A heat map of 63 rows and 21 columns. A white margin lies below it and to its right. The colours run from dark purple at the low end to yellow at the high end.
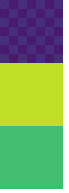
The table splits into 3 rows of 1 panel. Panel 1,1: very low, checkered, faint in contrast. Panel 2,1: very high, flat. Panel 3,1: high, flat.
